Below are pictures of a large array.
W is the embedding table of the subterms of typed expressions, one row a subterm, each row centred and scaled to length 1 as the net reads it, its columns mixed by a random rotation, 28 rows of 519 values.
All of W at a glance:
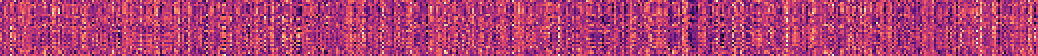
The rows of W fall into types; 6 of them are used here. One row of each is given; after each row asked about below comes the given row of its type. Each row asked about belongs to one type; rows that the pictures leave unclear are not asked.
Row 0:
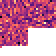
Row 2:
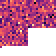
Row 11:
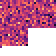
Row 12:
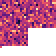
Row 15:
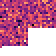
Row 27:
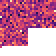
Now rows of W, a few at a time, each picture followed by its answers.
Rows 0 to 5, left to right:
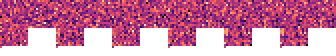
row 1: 12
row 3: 27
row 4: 15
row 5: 15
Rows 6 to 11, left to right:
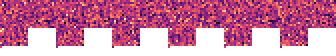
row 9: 0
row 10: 0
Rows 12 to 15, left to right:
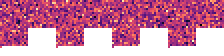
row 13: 2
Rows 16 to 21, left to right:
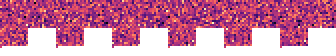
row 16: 2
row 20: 0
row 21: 15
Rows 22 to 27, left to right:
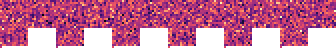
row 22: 0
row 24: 27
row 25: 12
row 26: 12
